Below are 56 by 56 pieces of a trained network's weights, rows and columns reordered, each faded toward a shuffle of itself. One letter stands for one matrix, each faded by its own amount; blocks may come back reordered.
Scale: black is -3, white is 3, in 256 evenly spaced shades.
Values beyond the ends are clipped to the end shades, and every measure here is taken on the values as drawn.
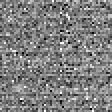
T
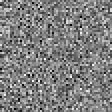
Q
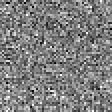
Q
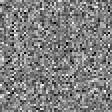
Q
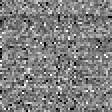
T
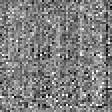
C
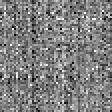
C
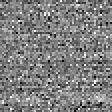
T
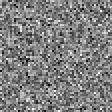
Q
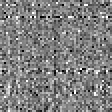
C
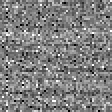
T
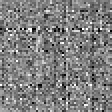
C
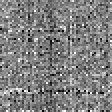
C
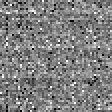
T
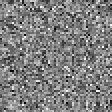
Q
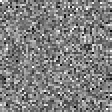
Q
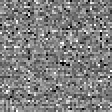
T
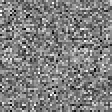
Q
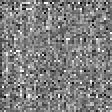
C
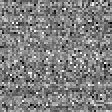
T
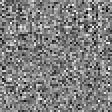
Q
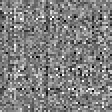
C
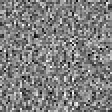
Q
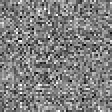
Q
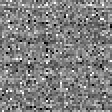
T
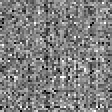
C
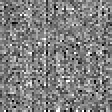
C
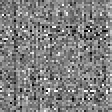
C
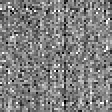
C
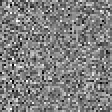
Q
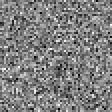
Q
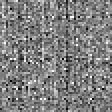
C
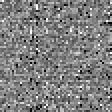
T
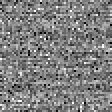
T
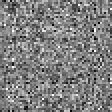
Q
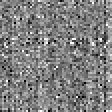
C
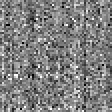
C
